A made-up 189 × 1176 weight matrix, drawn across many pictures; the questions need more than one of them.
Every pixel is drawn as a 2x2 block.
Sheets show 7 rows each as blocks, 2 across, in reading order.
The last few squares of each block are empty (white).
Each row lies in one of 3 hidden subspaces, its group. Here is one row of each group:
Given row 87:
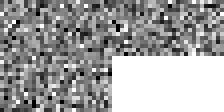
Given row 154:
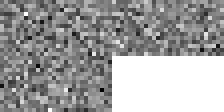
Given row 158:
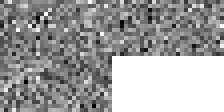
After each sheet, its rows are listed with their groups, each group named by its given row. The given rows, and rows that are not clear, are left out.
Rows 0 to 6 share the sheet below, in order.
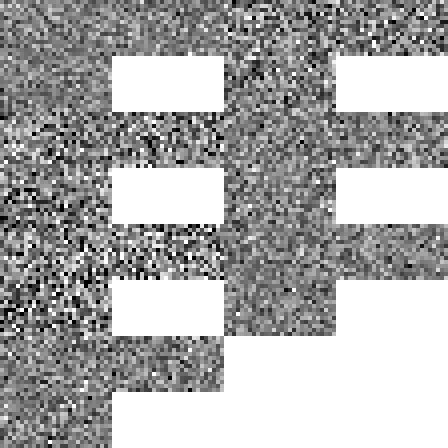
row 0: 154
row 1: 158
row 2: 158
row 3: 87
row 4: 158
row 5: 154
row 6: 154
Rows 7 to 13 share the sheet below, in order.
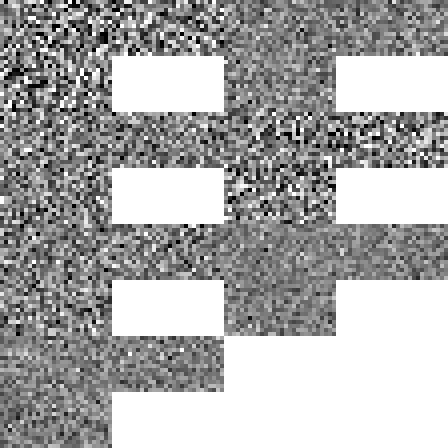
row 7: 158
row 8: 87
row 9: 154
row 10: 158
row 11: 154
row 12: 87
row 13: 158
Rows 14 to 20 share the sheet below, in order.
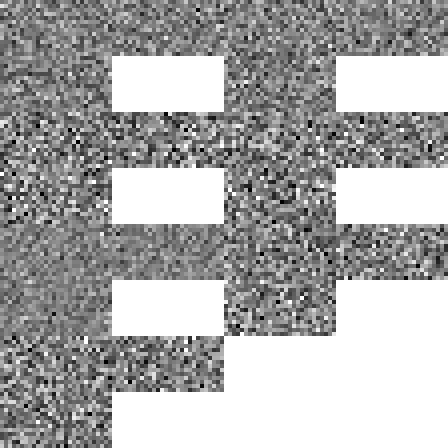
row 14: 158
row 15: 87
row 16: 87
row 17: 154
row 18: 87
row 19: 158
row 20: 154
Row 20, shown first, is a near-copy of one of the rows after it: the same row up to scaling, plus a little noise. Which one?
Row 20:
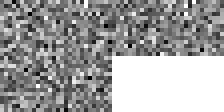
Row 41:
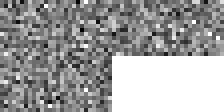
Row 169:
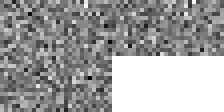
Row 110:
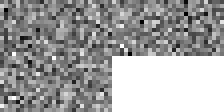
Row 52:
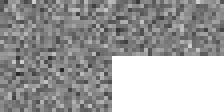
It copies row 169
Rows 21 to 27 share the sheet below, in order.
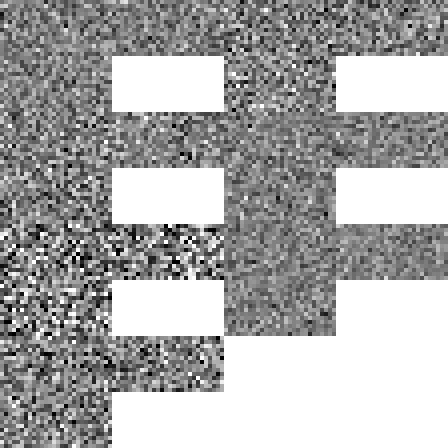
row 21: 158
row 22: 87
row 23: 154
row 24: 154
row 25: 87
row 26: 154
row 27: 158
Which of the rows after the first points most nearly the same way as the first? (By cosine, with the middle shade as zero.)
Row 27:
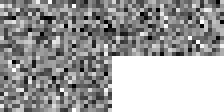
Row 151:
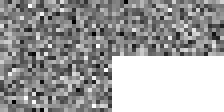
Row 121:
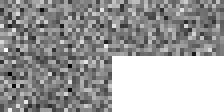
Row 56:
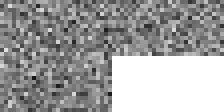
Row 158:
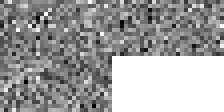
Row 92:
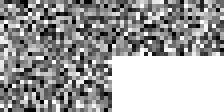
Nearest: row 92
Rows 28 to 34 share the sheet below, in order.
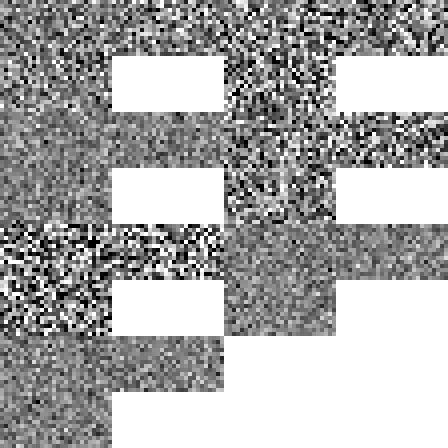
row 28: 158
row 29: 154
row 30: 158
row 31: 158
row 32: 158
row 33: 87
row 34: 158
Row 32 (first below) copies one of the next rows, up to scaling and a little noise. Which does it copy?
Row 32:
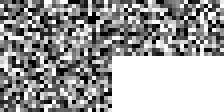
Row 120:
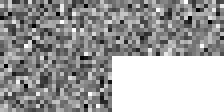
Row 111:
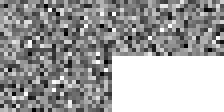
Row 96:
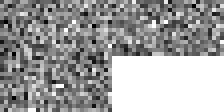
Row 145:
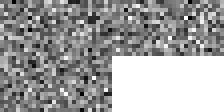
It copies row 145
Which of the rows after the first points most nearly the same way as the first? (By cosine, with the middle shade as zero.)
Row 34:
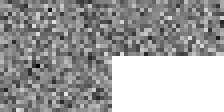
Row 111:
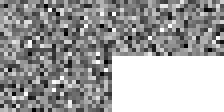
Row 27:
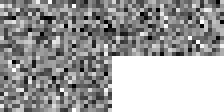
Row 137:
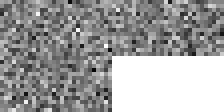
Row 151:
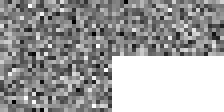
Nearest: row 27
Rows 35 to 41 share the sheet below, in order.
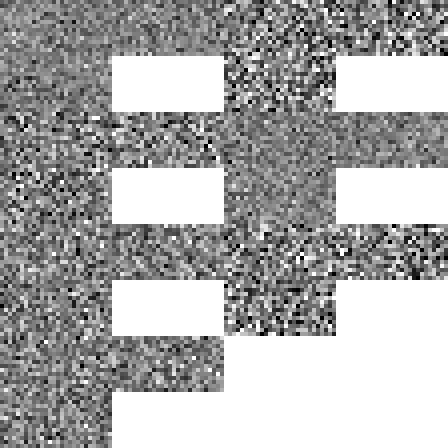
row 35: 158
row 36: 87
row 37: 154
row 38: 87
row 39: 154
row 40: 87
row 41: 154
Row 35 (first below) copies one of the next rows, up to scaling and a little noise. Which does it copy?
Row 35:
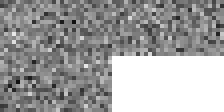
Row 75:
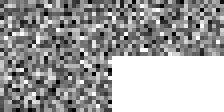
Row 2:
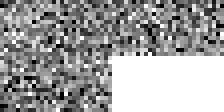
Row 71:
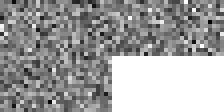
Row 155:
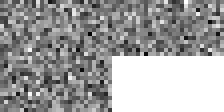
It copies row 2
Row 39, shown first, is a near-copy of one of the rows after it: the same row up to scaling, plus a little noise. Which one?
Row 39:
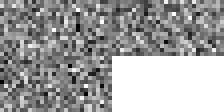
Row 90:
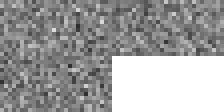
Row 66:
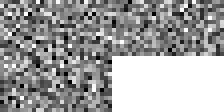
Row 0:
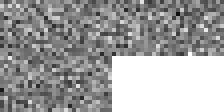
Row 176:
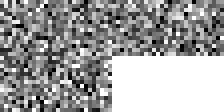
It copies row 90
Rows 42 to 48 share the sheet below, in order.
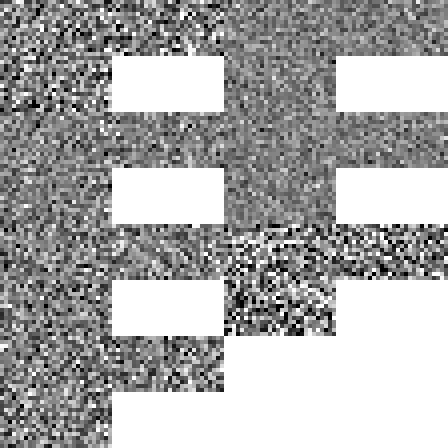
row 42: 87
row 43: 154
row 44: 87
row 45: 158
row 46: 154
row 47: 158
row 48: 87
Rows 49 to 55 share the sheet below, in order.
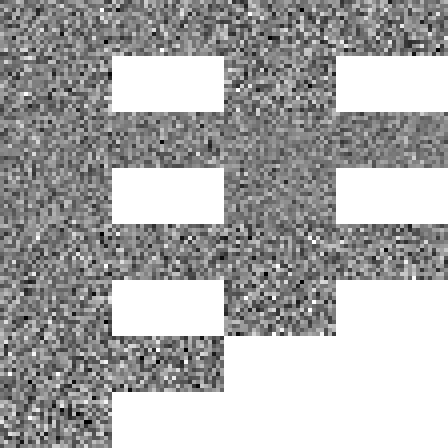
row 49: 87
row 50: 154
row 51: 158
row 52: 154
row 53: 87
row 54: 154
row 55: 154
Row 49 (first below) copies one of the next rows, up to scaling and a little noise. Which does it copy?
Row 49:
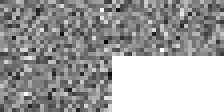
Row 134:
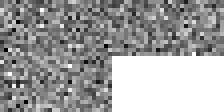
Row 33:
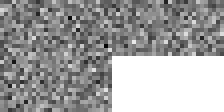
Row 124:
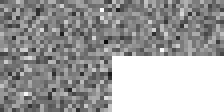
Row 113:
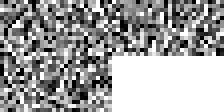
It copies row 124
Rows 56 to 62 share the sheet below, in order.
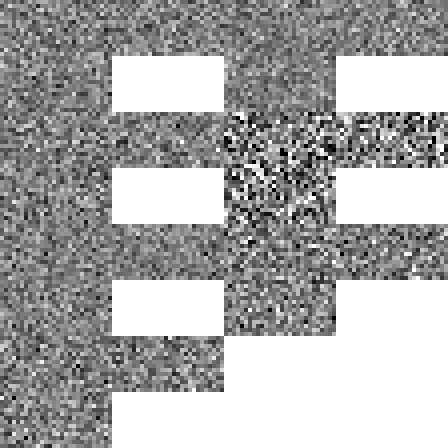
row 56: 158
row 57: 158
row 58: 154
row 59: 154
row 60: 154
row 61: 154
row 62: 87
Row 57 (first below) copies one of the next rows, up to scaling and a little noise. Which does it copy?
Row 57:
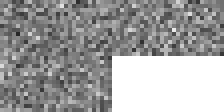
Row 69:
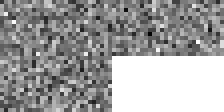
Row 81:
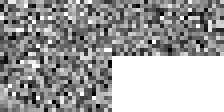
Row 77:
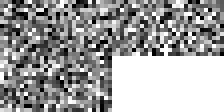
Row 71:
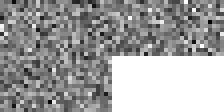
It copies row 77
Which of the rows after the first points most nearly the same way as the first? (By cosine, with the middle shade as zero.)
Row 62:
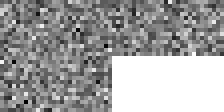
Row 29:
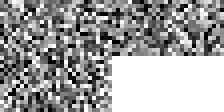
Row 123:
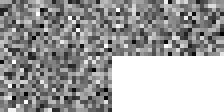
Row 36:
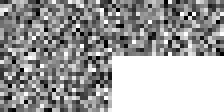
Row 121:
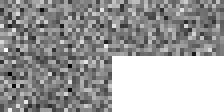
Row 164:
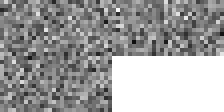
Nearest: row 36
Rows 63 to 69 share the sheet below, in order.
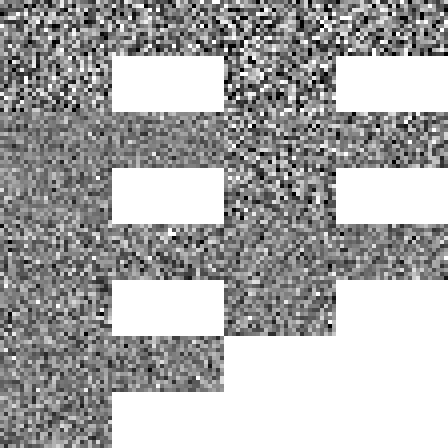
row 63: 158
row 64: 154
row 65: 158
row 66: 154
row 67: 154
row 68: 87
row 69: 158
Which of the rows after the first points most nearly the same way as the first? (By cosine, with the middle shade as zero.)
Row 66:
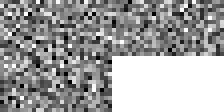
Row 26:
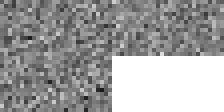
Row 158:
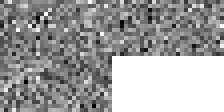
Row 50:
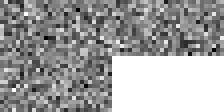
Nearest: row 26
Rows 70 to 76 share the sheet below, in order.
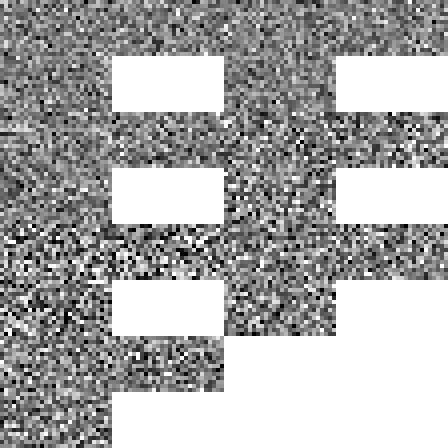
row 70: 154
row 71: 158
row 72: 158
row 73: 87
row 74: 154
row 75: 158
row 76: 158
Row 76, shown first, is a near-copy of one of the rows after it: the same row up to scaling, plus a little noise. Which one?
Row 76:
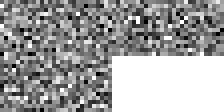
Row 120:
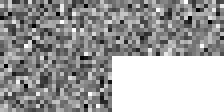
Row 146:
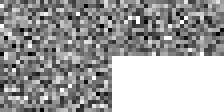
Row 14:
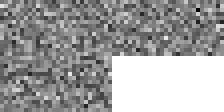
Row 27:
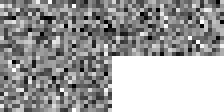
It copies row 146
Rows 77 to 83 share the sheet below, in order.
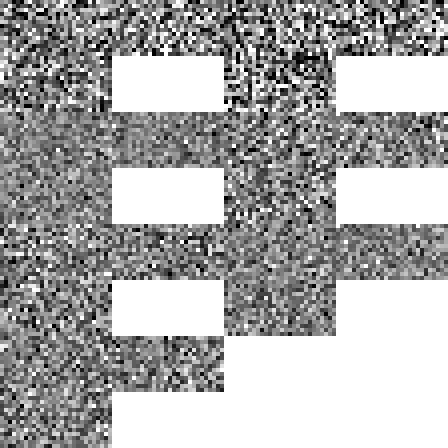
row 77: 158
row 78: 158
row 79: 154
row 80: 154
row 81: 158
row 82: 154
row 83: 87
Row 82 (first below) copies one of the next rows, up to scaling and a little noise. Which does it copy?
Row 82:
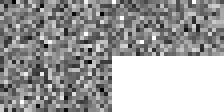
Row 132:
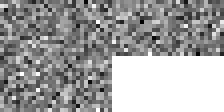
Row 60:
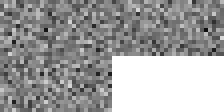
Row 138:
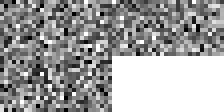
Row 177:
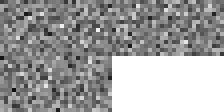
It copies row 138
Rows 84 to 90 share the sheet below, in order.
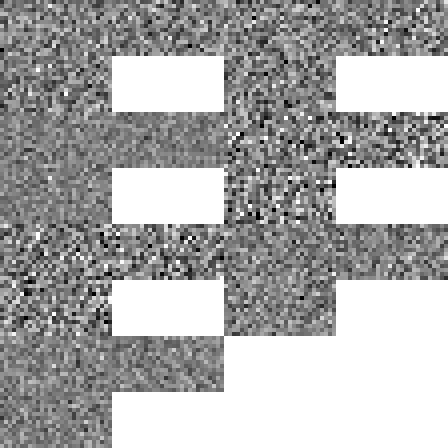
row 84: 158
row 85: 158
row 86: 154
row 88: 87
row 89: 87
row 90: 154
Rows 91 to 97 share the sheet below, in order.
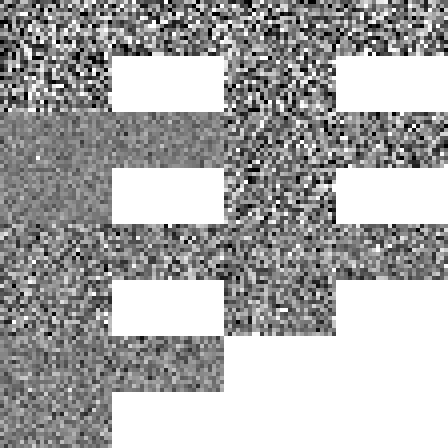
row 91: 158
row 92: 158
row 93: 158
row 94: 87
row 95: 87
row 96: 158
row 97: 158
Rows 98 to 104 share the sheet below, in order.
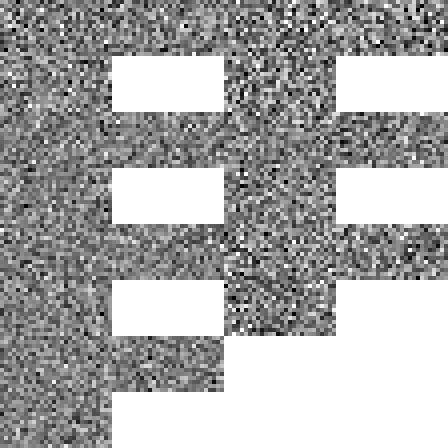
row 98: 87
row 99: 158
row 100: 87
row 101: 154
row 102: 154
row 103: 87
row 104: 158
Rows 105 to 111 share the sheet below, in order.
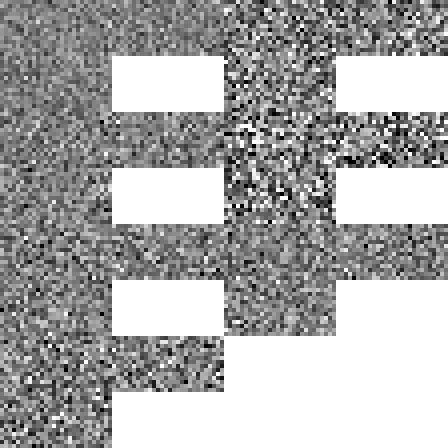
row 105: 158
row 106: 87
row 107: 87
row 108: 158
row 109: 154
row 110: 154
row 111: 158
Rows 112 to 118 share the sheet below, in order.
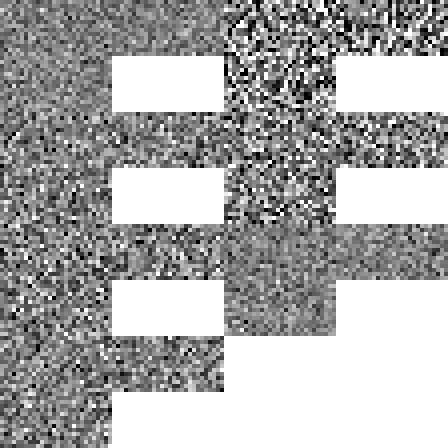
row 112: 87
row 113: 87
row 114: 87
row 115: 154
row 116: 154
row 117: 154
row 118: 87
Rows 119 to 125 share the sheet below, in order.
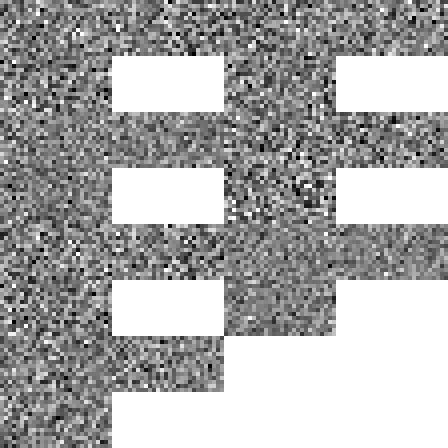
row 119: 87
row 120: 158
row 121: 87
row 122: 154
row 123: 87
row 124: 87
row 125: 158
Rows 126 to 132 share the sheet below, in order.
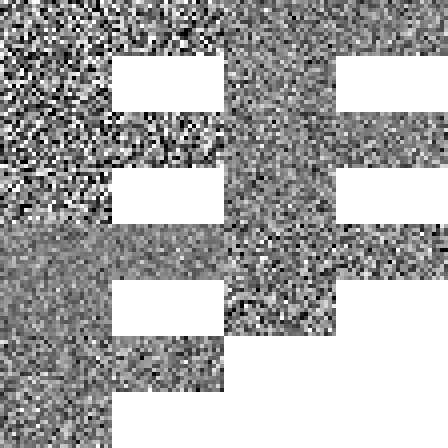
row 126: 87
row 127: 87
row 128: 87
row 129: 158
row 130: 158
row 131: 158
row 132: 154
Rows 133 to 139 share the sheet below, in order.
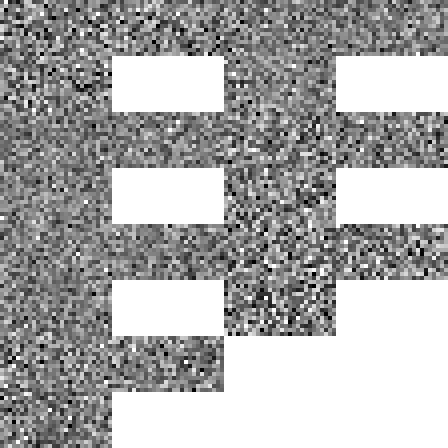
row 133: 154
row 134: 87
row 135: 158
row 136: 154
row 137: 87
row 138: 154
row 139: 87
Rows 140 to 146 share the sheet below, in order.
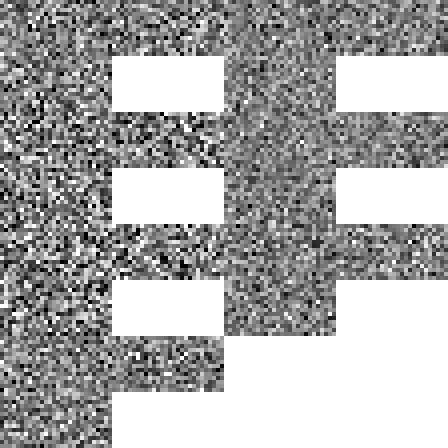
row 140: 158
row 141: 158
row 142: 154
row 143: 87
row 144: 154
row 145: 158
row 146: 158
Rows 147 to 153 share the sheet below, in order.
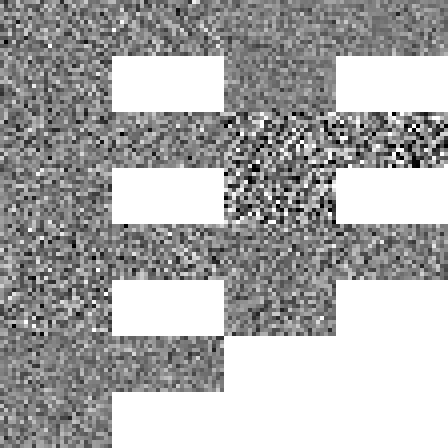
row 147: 154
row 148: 154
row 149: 154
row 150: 87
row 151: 158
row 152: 158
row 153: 154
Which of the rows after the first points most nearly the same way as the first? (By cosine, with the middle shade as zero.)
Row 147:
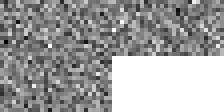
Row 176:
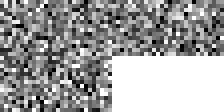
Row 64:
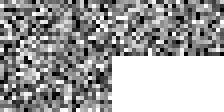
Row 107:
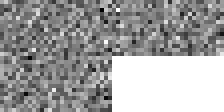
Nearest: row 64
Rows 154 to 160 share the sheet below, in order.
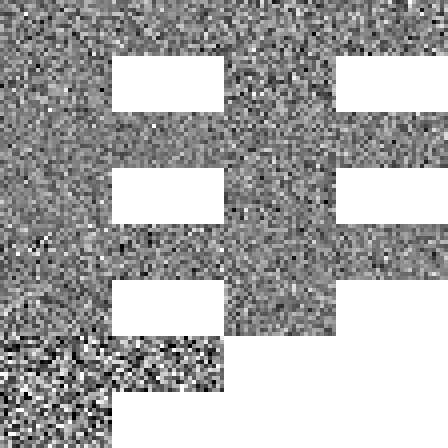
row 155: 158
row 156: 154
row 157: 154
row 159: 158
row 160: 154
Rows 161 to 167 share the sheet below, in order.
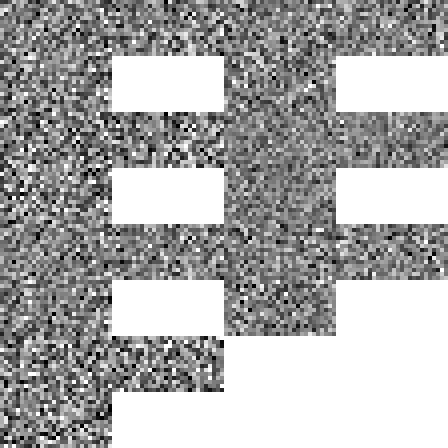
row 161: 87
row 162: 154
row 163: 87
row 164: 87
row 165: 87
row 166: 154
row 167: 154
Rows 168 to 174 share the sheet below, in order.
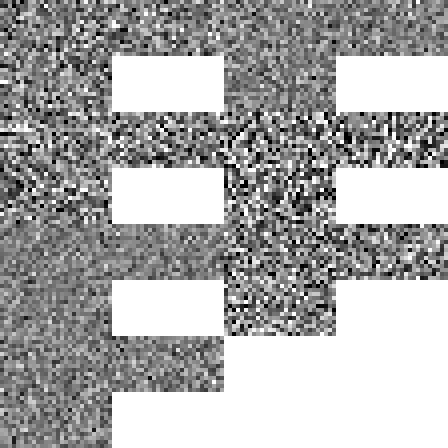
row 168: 154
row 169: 154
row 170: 158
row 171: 87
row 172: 87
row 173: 87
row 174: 158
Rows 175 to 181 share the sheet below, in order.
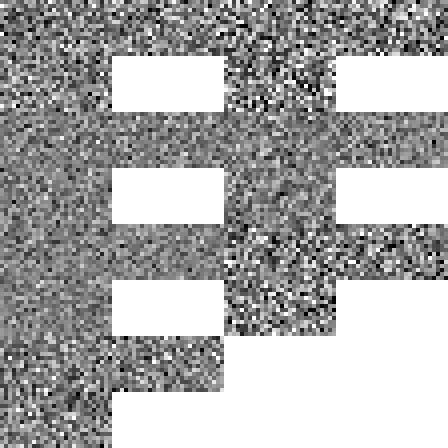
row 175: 158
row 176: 154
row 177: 154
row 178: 158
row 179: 154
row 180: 154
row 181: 158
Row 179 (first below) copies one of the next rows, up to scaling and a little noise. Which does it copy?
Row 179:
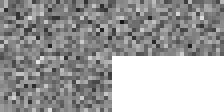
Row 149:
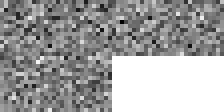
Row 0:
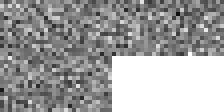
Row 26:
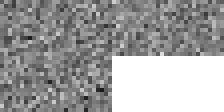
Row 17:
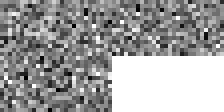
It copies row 149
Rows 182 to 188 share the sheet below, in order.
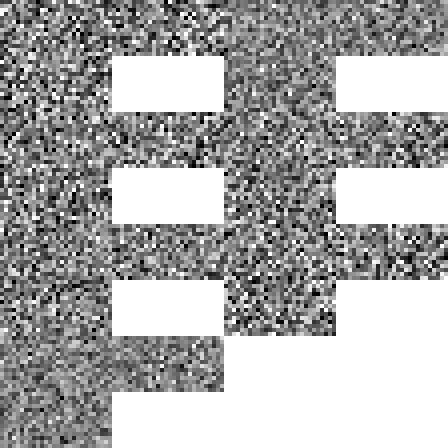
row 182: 87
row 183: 158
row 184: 87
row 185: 87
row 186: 158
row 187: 87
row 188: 158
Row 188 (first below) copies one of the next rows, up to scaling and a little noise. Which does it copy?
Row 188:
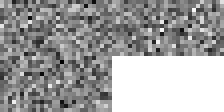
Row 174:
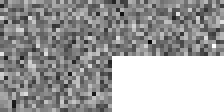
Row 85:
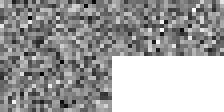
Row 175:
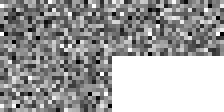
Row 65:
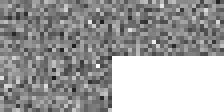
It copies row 85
